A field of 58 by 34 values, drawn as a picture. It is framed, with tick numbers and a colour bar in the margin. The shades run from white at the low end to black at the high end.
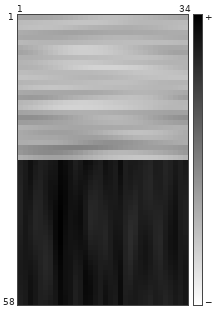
The table splits into 2 rows of 1 panel. Panel 1,1: low, streaked across. Panel 2,1: very high, streaked downward, faint in contrast.
